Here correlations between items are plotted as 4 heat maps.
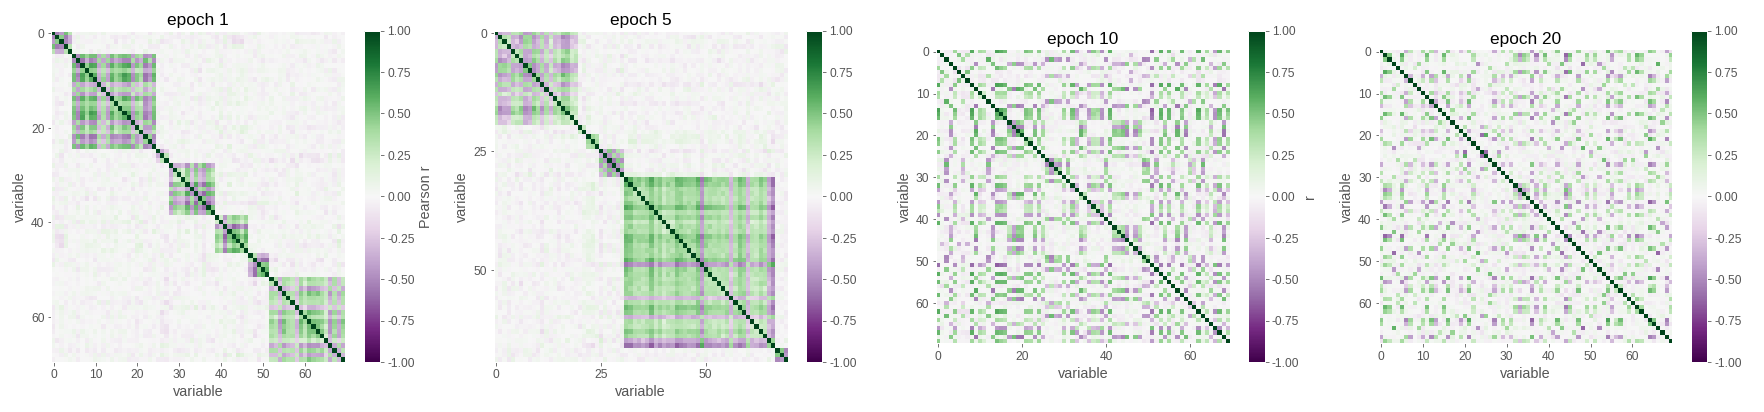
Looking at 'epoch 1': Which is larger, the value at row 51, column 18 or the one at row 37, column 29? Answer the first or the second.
the second
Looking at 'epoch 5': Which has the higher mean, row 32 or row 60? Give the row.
32
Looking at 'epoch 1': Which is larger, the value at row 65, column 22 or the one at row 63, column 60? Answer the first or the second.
the second
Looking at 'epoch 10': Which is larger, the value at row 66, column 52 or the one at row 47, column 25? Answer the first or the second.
the first
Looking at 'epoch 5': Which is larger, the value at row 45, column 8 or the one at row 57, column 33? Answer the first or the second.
the second
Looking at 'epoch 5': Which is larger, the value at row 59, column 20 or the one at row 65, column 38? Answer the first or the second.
the first
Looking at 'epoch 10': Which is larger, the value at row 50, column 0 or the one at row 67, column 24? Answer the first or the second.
the second
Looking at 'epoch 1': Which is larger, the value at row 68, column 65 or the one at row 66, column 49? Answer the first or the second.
the second
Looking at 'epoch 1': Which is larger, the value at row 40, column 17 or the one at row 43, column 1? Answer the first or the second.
the first
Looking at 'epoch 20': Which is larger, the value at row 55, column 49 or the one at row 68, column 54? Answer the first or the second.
the first
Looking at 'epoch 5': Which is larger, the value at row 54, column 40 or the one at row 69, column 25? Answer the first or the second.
the first
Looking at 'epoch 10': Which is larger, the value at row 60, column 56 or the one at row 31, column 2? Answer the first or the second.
the first
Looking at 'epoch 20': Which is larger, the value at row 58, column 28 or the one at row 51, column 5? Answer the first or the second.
the second
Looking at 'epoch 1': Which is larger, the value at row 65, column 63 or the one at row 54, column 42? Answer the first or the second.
the first
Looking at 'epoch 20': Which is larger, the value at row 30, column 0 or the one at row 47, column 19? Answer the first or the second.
the first
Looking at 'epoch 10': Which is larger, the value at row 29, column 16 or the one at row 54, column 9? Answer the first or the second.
the second
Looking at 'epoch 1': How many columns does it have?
70
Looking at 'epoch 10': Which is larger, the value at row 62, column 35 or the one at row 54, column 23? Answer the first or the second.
the second
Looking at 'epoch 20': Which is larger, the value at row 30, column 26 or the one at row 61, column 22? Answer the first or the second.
the second
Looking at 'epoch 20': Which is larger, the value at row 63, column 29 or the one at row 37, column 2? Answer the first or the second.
the first
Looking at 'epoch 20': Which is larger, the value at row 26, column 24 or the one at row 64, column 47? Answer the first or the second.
the second
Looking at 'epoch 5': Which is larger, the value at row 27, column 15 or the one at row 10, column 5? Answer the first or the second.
the second
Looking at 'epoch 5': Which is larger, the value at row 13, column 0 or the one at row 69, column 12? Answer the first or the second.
the second
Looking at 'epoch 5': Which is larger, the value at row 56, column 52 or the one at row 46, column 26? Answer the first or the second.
the second
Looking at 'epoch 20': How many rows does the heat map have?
70
